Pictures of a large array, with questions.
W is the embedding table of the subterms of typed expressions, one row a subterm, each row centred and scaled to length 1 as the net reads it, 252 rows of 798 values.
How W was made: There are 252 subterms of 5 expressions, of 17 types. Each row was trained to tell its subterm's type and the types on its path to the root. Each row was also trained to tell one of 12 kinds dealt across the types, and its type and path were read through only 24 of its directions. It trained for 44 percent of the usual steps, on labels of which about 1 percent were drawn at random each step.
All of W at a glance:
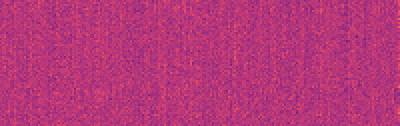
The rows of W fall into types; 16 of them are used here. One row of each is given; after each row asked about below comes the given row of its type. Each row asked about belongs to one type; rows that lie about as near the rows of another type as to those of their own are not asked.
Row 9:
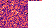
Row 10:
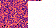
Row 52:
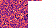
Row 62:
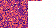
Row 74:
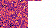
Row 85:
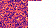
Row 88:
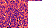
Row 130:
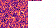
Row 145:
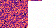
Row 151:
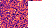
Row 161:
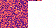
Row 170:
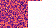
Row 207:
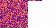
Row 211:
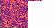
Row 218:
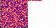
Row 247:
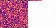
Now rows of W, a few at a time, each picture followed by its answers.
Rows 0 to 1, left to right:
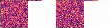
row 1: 211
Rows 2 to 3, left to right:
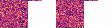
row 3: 151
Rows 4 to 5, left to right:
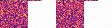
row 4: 170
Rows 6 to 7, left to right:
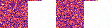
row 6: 62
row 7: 170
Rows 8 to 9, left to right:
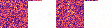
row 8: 151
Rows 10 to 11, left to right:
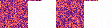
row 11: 88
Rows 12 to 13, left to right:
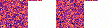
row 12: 74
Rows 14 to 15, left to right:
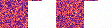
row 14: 74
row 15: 145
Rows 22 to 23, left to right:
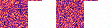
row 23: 85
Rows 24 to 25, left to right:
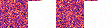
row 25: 74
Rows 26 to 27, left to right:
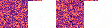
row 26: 218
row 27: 207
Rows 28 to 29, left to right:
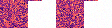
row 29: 130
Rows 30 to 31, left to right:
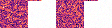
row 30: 207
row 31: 247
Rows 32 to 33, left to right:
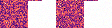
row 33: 145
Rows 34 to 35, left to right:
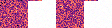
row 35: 74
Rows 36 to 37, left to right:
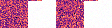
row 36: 88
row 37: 211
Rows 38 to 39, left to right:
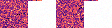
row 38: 151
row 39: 9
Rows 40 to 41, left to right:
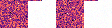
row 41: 170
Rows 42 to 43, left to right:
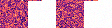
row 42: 211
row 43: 218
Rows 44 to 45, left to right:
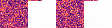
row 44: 62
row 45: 207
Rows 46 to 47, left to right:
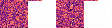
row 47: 207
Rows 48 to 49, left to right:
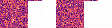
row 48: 85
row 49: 247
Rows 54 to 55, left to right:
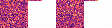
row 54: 170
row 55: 130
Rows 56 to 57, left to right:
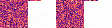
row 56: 52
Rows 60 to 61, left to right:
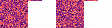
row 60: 170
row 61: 52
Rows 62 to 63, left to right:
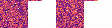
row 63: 9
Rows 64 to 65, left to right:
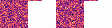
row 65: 10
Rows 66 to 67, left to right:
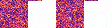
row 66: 88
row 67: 151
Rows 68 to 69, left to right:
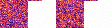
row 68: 247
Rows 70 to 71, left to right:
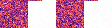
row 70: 88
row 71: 247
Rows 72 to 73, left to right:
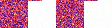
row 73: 211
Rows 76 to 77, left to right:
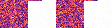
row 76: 145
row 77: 170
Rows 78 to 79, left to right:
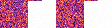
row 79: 74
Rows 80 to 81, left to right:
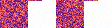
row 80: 161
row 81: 52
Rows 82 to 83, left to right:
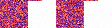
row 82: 9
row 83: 207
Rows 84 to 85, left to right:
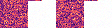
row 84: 247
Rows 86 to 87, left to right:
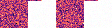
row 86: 161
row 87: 52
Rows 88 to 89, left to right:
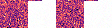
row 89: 62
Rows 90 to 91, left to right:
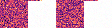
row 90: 218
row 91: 52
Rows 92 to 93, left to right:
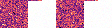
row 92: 88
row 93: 52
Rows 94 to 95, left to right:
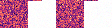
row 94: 218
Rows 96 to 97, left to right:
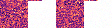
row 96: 10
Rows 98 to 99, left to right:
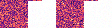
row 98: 151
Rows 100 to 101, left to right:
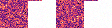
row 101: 85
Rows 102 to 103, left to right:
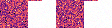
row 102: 52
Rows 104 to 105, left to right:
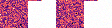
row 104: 211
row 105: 85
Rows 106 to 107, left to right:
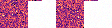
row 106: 130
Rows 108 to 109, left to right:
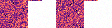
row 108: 88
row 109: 85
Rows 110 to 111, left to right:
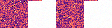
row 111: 9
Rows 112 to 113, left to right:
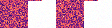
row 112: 130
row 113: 211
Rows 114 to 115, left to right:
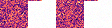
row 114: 9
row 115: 74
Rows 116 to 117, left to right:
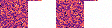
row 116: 9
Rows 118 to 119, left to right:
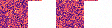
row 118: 207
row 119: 130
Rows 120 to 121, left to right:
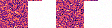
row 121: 170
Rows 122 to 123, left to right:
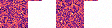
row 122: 10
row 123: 130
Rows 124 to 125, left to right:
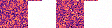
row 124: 10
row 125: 211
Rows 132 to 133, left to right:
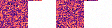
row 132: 130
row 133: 145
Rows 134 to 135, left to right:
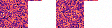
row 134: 85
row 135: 218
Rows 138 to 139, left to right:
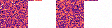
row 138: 130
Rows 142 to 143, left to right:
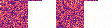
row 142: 161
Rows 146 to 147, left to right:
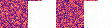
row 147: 170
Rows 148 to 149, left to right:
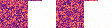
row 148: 145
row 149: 130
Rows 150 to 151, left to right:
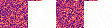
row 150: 52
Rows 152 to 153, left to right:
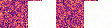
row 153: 74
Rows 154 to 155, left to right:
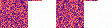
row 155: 247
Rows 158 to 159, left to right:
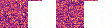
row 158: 145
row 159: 130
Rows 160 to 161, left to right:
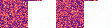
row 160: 74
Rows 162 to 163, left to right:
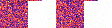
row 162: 62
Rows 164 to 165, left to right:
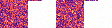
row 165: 151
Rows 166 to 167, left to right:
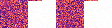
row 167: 130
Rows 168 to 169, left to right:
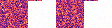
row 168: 207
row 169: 9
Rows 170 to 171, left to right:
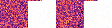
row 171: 62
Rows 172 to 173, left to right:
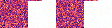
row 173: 9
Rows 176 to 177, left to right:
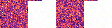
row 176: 170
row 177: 211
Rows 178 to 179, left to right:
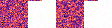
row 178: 85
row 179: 74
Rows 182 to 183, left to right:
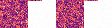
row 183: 9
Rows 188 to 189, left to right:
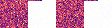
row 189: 74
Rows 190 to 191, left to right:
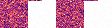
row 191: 161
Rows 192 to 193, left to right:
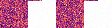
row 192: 52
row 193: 170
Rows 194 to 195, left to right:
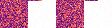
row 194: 9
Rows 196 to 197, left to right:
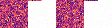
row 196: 218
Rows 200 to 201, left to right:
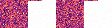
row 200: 211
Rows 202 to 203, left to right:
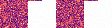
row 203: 145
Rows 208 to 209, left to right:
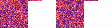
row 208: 211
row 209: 161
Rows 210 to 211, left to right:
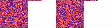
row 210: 9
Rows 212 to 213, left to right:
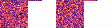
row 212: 151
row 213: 247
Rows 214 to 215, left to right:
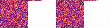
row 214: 62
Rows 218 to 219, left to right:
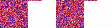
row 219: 85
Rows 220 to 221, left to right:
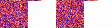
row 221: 211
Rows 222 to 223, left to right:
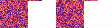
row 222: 170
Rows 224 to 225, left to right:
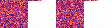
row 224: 247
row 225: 170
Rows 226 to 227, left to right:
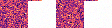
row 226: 207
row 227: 9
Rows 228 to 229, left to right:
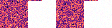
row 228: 10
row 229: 130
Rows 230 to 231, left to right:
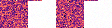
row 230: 62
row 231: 74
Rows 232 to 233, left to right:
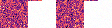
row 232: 211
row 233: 170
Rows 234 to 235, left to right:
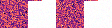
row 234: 62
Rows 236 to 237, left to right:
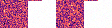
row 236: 151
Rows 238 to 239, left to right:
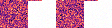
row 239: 52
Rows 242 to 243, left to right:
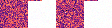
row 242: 207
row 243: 52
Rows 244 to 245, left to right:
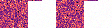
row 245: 145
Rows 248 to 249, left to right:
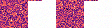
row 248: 88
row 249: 130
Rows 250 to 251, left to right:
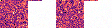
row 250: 88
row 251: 211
